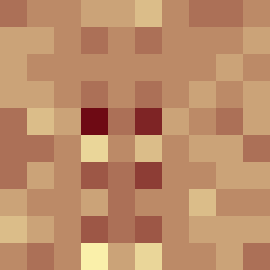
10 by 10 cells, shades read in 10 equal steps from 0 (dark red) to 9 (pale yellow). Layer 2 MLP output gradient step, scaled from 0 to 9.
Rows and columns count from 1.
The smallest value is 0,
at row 5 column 4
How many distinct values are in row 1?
4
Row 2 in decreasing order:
6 6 6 5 5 5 5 5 4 4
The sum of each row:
51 51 52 52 43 54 46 53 51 57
